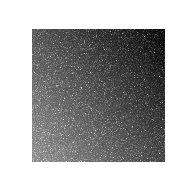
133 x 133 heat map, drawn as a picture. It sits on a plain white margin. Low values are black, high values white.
Ninth with the highest average: bottom left. Odd rows or columns: none. Mirror symmetry: none. Ninth with the lowest average: top right. Slope: up to the bottom left.
